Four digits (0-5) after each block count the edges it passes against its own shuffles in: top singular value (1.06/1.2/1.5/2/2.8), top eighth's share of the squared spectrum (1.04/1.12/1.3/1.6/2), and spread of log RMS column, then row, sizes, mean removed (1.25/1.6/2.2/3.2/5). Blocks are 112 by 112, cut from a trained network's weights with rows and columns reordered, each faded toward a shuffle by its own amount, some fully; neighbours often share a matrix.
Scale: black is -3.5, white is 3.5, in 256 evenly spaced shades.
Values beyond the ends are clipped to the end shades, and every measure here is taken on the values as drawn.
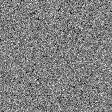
0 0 0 0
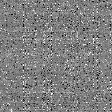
3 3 3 0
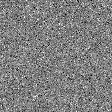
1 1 0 0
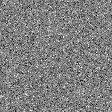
0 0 0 0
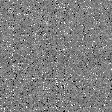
2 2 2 0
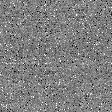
1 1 1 0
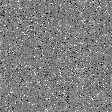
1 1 0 0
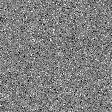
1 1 0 0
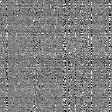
4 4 4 0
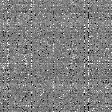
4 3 3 0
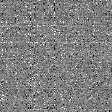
3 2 2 0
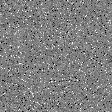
0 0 0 0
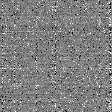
3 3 3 0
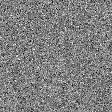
0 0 0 0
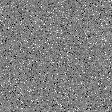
0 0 0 0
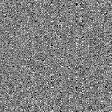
3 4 2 2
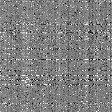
4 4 1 3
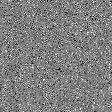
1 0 0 0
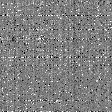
3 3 0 3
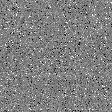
1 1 1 0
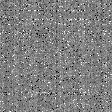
3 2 0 2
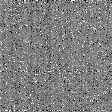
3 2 0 2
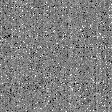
2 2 0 1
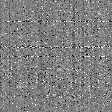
3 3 0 3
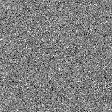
2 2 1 1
